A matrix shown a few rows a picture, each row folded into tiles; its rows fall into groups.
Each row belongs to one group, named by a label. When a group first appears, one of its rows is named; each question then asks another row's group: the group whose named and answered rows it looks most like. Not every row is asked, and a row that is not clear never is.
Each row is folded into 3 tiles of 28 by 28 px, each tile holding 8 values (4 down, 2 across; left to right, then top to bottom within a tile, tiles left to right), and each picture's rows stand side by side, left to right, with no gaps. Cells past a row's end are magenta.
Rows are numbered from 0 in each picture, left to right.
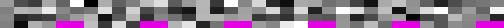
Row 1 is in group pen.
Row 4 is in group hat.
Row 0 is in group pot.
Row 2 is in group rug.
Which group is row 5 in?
hat
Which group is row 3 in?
hat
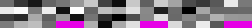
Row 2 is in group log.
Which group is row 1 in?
pot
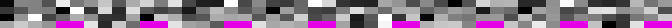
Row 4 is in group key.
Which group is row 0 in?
rug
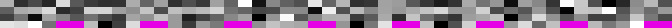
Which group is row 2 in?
pot
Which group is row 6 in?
rug
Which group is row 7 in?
hat
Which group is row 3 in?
rug
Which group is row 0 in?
log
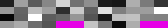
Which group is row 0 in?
rug
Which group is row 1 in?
key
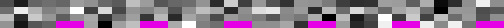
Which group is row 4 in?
key
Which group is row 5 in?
log
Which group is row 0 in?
key
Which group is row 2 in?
rug
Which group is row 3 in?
hat
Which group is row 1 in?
key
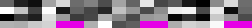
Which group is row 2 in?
hat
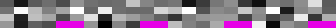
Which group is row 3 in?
pen
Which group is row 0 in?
key
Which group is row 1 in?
key
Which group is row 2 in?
hat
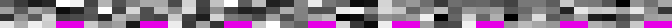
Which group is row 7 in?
pot
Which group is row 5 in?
key
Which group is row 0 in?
log
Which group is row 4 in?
pot
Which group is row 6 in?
rug
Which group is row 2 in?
pen
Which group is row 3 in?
log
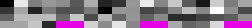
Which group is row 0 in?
pen
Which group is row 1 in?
log
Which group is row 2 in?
pot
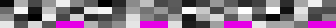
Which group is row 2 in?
key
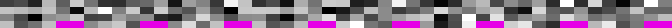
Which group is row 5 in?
key
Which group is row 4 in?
log
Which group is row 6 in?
rug
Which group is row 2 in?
rug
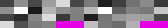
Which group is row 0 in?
pen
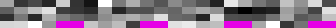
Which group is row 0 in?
log
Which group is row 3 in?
rug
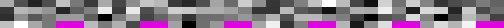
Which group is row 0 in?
log
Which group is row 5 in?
hat
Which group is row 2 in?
pot
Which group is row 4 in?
pot
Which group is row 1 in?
pen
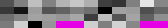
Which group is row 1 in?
log
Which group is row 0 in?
rug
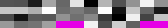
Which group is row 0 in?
pot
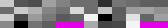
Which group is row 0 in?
key
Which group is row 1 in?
key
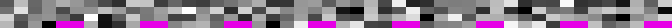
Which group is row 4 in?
rug
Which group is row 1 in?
key
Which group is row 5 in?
rug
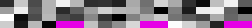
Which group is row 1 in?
pot
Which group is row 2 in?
log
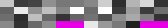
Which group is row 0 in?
key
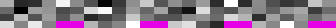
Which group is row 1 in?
hat
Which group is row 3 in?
log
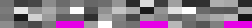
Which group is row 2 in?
hat
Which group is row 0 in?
key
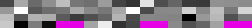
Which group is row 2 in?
key
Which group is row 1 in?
rug
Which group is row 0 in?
pen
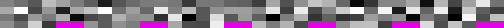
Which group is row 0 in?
hat
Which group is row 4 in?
hat
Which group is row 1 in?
hat
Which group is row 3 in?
pen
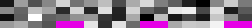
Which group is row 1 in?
pen
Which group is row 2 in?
hat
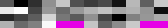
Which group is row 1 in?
pot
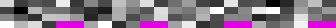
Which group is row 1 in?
rug
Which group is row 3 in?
hat
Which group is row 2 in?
rug
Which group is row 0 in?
log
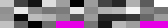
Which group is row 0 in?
key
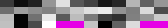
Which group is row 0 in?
key
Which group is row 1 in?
pot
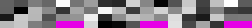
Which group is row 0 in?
rug
